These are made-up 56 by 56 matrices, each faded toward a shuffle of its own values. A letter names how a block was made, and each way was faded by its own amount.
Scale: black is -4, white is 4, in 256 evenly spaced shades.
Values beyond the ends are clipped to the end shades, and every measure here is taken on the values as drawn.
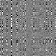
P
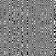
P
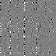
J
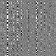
P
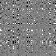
J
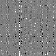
J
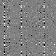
J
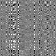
P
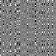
P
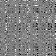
J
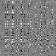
J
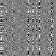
P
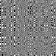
P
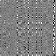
P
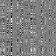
P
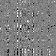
J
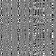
P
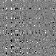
J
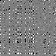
J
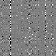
J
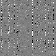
J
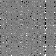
J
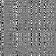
P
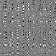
J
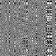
P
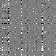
J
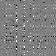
J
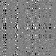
J
